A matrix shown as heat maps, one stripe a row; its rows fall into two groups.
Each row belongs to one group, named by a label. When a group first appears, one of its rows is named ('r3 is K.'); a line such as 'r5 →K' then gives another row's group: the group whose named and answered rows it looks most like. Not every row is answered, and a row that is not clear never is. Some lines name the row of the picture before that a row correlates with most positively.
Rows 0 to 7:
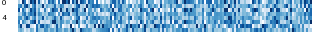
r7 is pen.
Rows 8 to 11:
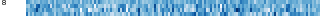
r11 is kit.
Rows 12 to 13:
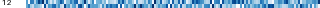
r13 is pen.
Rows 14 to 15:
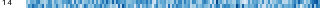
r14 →kit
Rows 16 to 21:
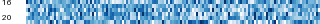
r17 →kit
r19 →kit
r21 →kit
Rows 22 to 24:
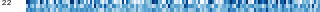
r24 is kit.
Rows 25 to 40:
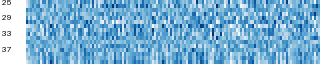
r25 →kit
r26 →kit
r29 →pen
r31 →kit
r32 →pen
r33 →pen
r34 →kit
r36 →kit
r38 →kit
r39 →kit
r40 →kit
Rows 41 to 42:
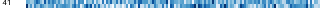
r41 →pen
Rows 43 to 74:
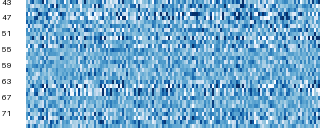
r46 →pen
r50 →kit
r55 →kit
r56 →pen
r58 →kit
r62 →pen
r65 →pen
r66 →pen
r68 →pen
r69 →pen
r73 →kit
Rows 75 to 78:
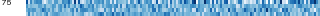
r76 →pen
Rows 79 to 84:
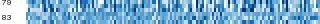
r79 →kit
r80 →kit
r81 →kit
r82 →pen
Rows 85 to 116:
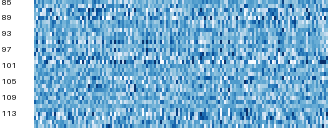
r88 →pen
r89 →kit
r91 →kit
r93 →pen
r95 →pen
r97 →pen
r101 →pen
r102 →kit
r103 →kit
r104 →kit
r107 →pen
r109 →kit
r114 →pen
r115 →pen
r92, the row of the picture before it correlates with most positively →84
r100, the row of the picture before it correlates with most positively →83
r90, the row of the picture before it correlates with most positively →81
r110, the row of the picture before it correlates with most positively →79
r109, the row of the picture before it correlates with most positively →83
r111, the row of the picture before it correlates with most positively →81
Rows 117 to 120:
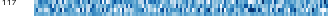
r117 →kit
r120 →kit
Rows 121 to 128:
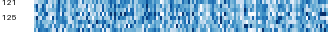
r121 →kit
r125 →pen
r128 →kit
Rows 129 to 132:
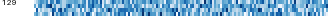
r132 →pen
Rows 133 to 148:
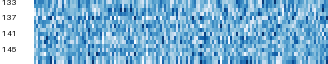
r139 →pen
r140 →pen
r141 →kit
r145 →kit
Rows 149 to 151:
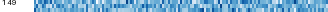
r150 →pen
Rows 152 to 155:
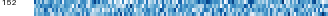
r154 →pen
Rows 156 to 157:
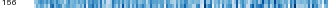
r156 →kit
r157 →kit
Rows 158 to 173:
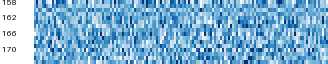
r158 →pen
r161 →pen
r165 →kit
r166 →kit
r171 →pen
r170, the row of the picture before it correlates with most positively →157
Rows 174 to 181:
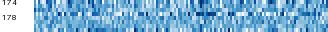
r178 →pen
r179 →kit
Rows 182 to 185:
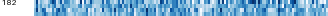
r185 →pen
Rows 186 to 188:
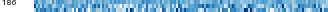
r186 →pen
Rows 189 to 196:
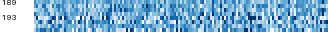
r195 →kit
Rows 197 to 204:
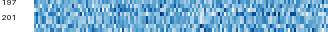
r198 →pen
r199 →kit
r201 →pen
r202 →pen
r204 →kit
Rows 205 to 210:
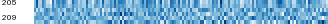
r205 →pen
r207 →pen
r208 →kit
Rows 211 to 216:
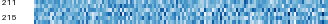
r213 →kit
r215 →pen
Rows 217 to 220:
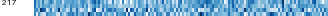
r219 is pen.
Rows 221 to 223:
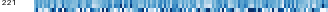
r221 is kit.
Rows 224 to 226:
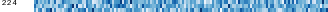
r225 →pen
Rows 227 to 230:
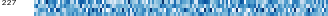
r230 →pen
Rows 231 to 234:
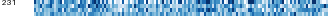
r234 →kit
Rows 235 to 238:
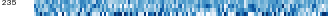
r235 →pen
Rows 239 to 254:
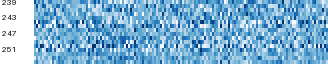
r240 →pen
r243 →kit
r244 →kit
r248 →kit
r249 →pen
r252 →pen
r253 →kit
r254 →pen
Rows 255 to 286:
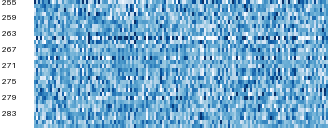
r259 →kit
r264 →kit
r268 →kit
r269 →kit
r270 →pen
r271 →kit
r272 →kit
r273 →kit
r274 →pen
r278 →kit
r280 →pen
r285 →pen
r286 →pen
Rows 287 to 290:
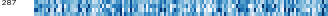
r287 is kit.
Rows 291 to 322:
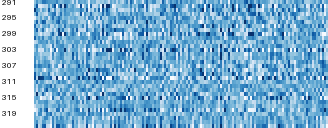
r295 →kit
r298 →pen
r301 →kit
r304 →pen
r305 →pen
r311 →pen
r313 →pen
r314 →pen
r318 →kit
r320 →pen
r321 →pen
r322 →pen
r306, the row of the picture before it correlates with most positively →290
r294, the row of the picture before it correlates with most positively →287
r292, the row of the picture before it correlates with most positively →287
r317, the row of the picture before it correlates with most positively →290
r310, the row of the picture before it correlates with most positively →288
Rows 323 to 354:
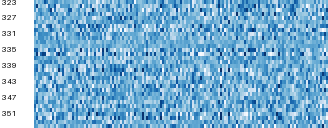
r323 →pen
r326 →kit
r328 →pen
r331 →kit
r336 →pen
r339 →pen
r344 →pen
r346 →pen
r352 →pen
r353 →kit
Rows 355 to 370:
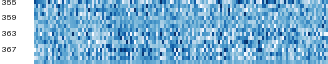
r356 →pen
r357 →pen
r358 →pen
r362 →kit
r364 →kit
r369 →kit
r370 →pen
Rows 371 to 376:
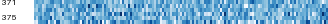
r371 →kit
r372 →pen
